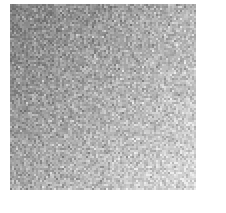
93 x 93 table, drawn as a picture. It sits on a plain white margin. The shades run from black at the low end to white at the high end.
The grain is fine, like static. There is an overall slope up to the bottom right. The top left is the ninth with the lowest average. There are no regular stripes. Overall the values sit about 70% of the way up the scale.
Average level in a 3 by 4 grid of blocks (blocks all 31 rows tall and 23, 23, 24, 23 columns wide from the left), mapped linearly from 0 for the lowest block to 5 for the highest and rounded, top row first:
0 1 2 3
1 2 3 4
2 3 4 5
